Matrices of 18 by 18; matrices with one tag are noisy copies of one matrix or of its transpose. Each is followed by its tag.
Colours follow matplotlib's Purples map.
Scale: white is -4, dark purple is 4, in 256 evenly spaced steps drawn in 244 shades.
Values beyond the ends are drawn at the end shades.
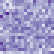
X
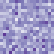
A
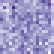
X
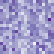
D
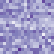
D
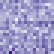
A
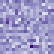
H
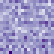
A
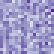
A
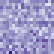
A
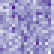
X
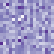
H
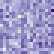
A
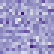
H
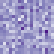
H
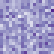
A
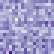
A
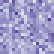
D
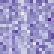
D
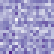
A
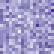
A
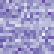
D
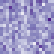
D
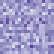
H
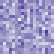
H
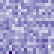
A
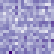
A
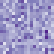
H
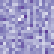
H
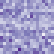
D
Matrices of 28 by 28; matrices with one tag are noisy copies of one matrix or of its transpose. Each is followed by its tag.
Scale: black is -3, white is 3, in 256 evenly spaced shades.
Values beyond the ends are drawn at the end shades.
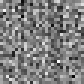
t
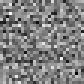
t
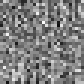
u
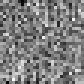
u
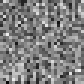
u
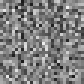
t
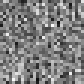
u
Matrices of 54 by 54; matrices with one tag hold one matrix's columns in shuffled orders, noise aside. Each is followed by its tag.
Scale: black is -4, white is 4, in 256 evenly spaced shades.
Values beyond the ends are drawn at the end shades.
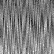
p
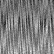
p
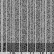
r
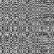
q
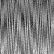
p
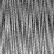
p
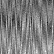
p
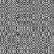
q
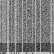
r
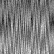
p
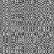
q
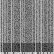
r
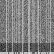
r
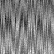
p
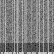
r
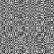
q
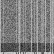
r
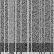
r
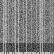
r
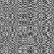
q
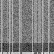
r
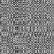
q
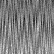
p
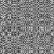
q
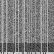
r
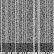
r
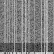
r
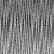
p
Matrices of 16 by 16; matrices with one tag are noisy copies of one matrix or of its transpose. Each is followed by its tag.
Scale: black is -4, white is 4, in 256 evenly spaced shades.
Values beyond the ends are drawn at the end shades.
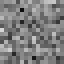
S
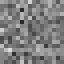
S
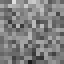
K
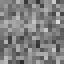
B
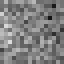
K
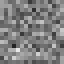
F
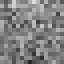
K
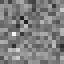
F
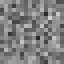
F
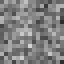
B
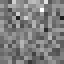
K
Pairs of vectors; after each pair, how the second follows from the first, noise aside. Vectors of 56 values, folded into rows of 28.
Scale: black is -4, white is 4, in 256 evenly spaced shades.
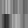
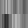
copied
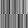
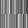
negated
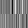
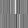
partly zeroed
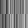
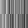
negated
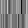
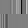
partly zeroed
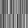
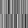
negated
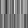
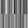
negated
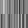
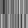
negated
